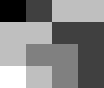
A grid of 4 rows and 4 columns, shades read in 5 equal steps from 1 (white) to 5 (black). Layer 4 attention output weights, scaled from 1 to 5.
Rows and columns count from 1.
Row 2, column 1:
2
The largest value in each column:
5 4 4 4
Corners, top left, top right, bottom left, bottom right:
5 2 1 4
